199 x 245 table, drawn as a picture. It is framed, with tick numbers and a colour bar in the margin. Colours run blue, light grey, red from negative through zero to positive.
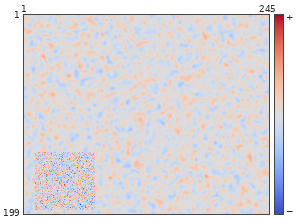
Odd patch: rougher, in the bottom left. Odd rows or columns: none. Histogram: heavy tails on both sides. Grain: blotchy.
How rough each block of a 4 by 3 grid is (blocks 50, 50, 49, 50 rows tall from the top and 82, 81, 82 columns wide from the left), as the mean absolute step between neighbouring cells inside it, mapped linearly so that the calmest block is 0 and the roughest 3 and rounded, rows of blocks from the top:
0 0 0
0 0 0
1 0 0
3 0 0
